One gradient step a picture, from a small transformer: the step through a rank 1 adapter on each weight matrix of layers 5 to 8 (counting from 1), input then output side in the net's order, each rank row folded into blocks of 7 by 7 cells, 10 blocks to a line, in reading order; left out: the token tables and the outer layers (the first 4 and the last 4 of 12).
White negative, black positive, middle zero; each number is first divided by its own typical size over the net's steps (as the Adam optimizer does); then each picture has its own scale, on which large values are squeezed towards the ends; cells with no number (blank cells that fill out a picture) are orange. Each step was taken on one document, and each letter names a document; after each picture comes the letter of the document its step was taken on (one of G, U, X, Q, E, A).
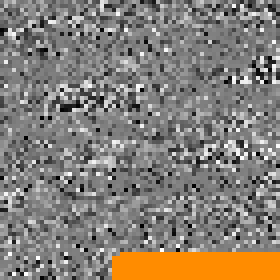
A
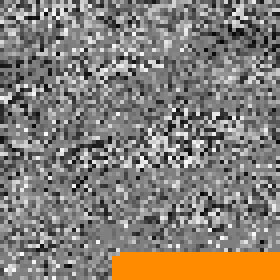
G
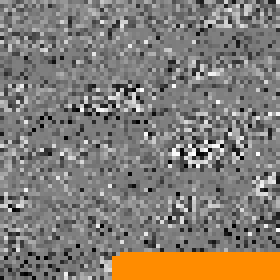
A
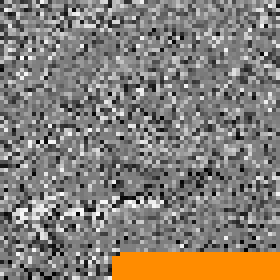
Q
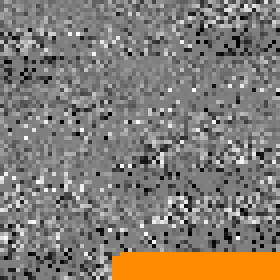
A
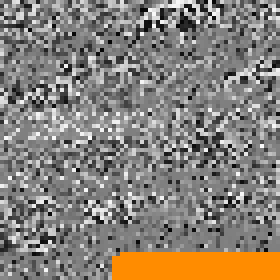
G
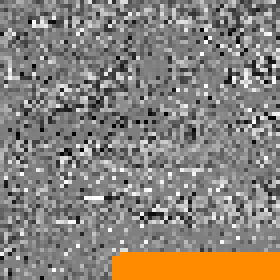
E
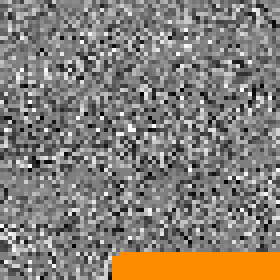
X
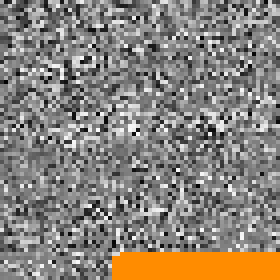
Q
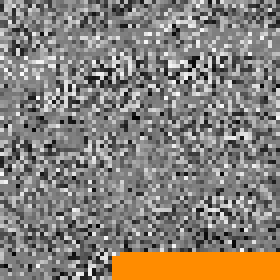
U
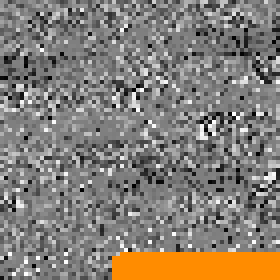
A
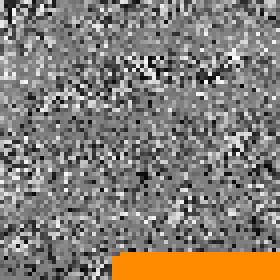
U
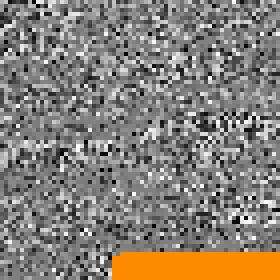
X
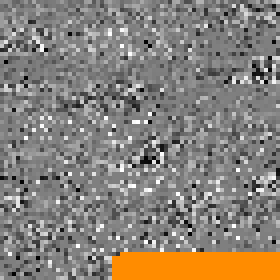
A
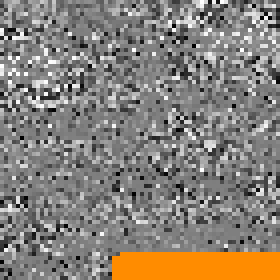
X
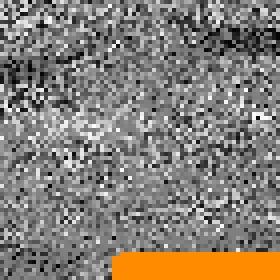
G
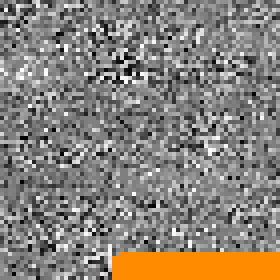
X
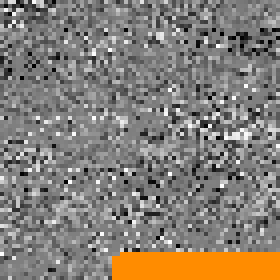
E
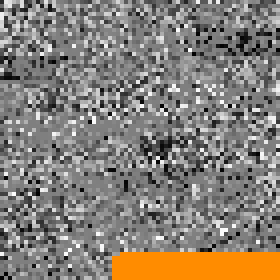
E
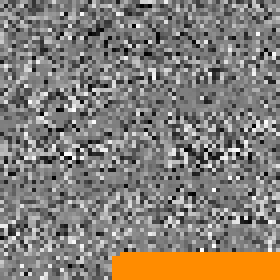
X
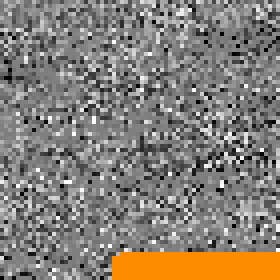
E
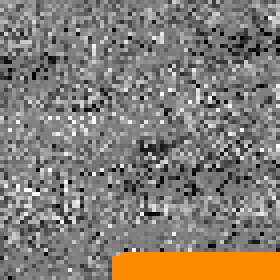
E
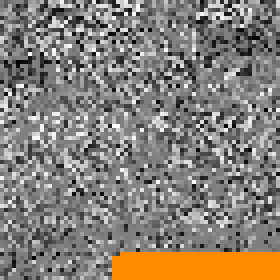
G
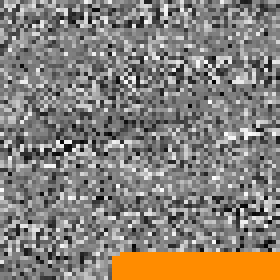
U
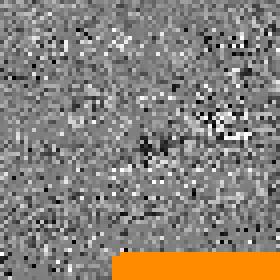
E
